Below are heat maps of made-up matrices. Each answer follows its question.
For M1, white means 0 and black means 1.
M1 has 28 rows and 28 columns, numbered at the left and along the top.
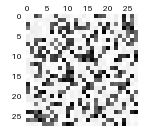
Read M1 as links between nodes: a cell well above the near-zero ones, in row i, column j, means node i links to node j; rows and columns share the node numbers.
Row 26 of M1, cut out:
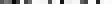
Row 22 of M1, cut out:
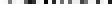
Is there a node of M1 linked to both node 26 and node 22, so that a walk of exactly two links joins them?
yes
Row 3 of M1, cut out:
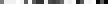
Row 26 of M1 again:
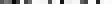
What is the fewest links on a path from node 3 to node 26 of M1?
1
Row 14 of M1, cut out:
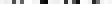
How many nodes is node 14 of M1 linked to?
9
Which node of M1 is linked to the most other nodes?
node 10
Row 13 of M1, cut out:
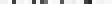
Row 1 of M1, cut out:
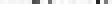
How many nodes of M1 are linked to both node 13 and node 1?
1
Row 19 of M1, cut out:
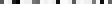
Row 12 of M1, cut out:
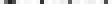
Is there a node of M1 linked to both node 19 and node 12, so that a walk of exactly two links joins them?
yes
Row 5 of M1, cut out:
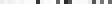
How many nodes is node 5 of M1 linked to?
7
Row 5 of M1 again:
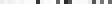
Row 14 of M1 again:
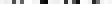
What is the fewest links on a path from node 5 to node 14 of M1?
1
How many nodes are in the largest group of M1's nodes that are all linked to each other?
5
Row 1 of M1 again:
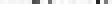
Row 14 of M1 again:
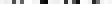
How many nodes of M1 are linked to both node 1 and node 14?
1
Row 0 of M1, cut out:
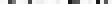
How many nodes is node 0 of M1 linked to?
8
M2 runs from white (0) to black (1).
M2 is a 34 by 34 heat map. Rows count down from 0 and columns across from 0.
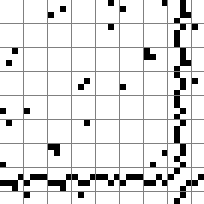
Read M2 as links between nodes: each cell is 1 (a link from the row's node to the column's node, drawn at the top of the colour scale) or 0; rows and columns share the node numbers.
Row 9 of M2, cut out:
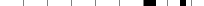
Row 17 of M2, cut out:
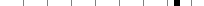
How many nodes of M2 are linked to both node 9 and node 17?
0
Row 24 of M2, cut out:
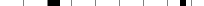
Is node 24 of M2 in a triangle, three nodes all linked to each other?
yes
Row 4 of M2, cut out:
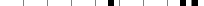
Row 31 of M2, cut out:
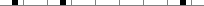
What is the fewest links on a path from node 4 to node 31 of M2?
2
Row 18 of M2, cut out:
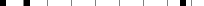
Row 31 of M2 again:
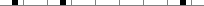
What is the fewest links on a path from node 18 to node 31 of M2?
2
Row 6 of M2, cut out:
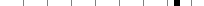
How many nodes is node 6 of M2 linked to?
1
